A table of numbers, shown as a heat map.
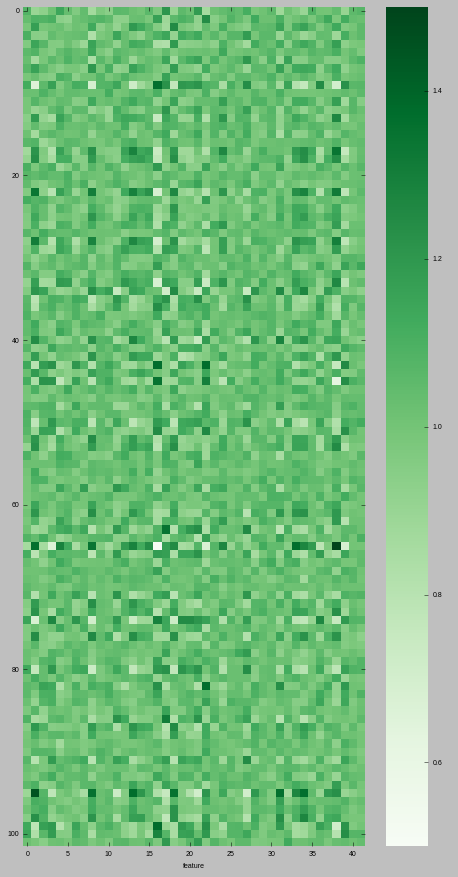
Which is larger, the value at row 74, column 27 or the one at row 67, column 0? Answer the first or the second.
the first
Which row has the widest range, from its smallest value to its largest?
65
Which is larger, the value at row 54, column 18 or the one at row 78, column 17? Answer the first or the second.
the second
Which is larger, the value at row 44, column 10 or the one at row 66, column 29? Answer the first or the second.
the first
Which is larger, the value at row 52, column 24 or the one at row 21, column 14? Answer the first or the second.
the first
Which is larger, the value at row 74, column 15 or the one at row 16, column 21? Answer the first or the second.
the second
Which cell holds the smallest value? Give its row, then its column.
65, 16
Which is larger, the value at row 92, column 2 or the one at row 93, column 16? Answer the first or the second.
the second
